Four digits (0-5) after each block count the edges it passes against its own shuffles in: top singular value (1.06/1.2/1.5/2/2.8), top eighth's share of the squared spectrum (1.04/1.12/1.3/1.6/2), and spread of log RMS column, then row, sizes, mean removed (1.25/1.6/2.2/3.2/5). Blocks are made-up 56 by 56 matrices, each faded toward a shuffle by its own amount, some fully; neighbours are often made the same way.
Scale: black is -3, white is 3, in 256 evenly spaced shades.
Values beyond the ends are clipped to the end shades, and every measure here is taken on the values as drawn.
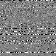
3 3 0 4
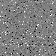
1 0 0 0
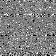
2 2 0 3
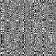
4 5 3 2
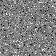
0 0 0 0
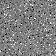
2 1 0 0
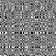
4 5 3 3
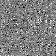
3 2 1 1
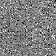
3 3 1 1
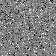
0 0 0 0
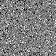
2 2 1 0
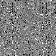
3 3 2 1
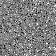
1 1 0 0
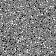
0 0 0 0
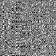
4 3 2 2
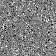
0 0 0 0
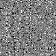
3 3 1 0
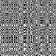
5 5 4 3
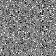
3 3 1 0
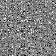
3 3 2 0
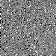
3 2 1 0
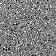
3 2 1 0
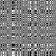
5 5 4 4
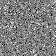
0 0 0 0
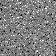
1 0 0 0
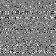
4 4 1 3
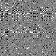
4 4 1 3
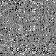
3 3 1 2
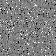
2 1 0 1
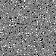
2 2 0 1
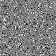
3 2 1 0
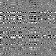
4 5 2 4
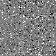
1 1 2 0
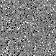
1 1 2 0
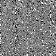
1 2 2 0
